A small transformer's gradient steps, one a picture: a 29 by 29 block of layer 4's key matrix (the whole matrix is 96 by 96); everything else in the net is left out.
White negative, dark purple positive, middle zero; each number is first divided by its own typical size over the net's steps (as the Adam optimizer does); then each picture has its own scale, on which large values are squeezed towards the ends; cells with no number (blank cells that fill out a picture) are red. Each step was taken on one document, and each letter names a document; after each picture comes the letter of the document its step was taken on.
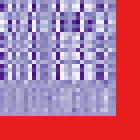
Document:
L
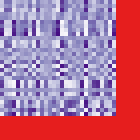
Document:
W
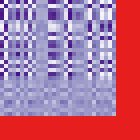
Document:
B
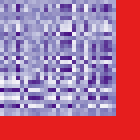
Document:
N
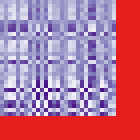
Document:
N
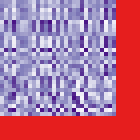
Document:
W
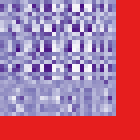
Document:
L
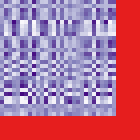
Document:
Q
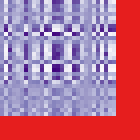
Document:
L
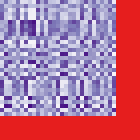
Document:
W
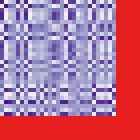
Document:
B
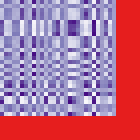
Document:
Q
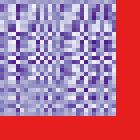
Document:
N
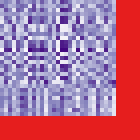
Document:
L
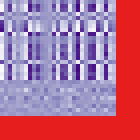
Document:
L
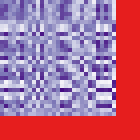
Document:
N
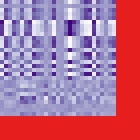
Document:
Q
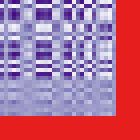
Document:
B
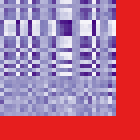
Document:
Q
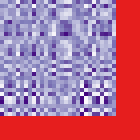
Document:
Q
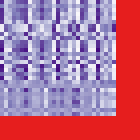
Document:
L
